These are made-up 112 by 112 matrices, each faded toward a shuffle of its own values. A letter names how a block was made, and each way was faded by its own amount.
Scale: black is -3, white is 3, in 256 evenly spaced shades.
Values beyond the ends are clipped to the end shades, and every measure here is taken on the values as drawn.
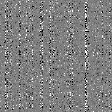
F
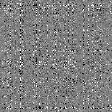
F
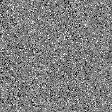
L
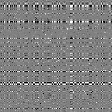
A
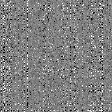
F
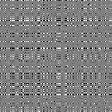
A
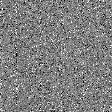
L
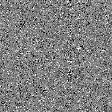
L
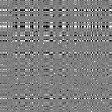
A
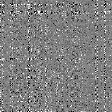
F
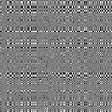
A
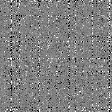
F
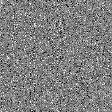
L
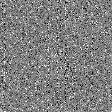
L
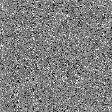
L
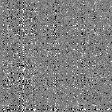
F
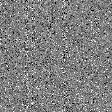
L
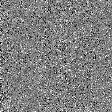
L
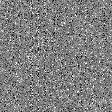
L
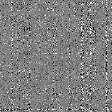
F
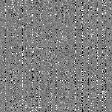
F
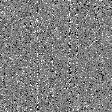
L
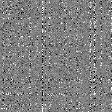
F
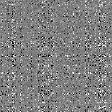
F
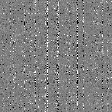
F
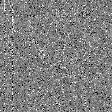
L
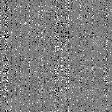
F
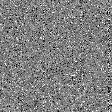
L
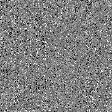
L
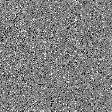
L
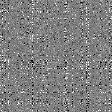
F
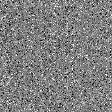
L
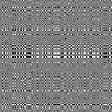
A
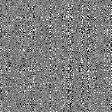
F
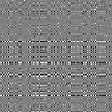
A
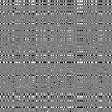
A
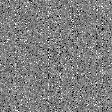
L
